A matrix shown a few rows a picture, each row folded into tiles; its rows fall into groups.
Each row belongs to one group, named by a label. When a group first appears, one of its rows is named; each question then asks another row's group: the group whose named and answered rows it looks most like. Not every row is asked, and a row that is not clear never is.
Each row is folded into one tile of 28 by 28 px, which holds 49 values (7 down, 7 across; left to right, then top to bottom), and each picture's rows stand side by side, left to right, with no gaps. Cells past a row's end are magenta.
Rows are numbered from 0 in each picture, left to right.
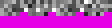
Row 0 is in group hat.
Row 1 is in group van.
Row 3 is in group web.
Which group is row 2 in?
hat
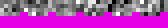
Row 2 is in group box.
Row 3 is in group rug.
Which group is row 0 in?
hat
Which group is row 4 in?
van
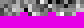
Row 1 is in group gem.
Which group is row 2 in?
van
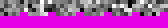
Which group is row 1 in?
box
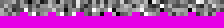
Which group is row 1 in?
van
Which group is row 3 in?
van
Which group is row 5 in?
gem
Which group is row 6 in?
gem
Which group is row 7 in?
web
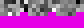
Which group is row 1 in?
hat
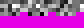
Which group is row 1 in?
web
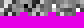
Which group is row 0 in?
rug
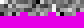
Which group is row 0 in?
web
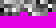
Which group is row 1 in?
gem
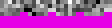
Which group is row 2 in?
box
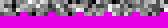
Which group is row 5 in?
hat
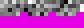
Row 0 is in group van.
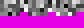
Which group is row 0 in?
hat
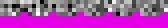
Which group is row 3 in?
hat
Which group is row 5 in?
hat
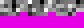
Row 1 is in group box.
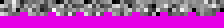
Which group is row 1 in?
hat
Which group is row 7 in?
rug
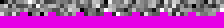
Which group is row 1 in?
web
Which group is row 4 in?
gem
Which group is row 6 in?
rug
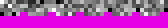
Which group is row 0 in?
web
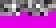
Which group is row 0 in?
box
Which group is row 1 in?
web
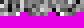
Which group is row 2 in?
gem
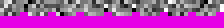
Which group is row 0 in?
rug
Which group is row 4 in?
gem
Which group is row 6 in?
web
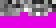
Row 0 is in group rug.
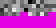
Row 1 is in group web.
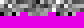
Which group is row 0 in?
web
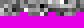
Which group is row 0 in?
hat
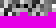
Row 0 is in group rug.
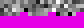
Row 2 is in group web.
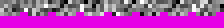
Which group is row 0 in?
hat
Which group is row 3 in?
van
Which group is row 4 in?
gem
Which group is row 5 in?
web
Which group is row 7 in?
rug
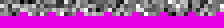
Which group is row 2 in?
van
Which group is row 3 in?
hat
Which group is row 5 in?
gem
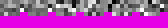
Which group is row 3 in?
rug
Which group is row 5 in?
gem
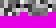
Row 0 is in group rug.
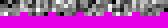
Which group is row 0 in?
van
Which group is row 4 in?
van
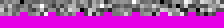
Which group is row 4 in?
box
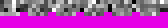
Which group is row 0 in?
box
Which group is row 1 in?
hat
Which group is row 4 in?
gem
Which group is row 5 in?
box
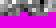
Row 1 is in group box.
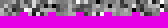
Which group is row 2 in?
box
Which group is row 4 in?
gem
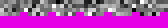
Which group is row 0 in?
hat
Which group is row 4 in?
gem
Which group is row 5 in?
web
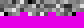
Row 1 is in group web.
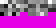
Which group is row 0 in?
web
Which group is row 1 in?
box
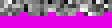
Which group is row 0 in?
rug
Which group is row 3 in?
gem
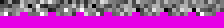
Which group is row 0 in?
van
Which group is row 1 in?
box
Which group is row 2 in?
van
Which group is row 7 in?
gem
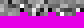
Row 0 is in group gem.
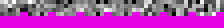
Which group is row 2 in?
van
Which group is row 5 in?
rug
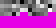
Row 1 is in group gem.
